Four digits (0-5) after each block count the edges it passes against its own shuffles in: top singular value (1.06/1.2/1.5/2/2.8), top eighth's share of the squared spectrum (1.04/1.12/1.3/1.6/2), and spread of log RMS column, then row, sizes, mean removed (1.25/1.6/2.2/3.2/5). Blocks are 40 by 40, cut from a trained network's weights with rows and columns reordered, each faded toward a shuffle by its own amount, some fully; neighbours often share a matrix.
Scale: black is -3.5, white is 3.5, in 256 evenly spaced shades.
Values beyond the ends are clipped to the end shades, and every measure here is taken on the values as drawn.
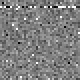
3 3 0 1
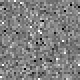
0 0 0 0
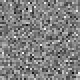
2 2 0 0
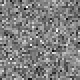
0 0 0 0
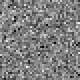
0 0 0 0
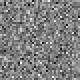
1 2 0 0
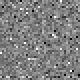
1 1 0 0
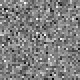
0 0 0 0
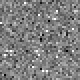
1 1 0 0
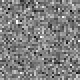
1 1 0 0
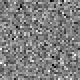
0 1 0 0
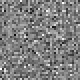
2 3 1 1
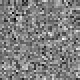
2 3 1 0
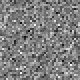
0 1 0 0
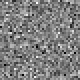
2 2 0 1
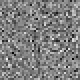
3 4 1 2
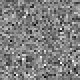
2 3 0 1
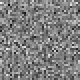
1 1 0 0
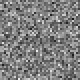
1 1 0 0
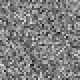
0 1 0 0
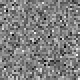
1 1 0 0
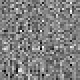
3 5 2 1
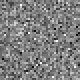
1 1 0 1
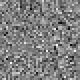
2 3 1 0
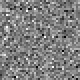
1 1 0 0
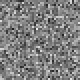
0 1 0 0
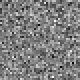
2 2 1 0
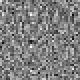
3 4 2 0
